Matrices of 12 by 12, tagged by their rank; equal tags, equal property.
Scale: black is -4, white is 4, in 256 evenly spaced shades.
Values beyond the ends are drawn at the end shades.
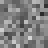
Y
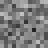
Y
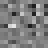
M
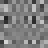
M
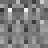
M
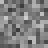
Y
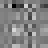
M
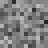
Y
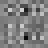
M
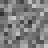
Y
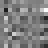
M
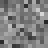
Y
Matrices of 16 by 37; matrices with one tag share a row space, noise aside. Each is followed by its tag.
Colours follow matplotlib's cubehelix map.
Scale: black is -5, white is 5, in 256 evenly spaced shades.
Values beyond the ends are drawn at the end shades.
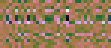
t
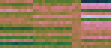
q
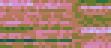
q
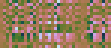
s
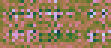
s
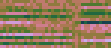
q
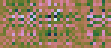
s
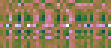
t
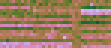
q
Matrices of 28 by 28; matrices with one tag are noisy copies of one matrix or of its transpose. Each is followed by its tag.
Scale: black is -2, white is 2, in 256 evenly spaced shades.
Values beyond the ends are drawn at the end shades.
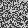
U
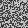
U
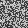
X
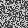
X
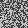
U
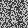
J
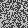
U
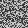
J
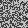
U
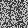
J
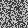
J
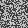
X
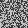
U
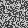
X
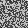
X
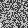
U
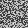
J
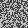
U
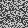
J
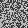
U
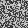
X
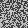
U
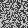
U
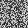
J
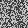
J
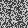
J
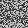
J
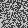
U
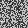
J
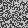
U
